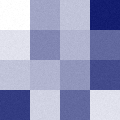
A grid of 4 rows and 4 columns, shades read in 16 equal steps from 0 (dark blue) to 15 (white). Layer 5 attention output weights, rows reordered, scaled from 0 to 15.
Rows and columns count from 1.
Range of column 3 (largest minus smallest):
6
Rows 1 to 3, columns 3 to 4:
11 0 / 10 5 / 8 3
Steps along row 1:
down up down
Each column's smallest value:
2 7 5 0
